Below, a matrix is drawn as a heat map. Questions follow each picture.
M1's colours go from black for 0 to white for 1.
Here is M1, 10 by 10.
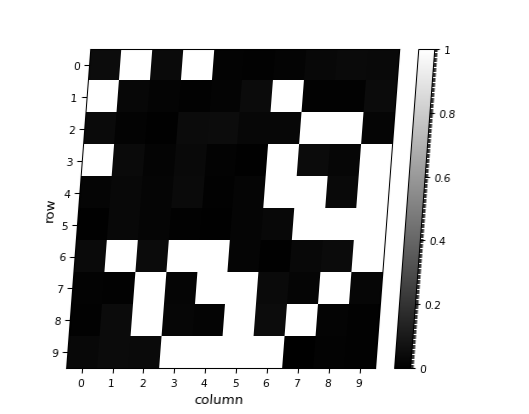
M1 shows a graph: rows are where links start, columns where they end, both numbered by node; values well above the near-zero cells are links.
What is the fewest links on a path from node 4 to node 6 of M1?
1
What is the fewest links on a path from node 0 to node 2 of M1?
5
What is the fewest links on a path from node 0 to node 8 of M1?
4
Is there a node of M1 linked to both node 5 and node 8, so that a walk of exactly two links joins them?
yes
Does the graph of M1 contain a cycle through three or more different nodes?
yes
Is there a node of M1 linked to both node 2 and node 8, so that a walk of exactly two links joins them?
yes
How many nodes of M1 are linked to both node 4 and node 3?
2
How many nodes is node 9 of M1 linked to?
4
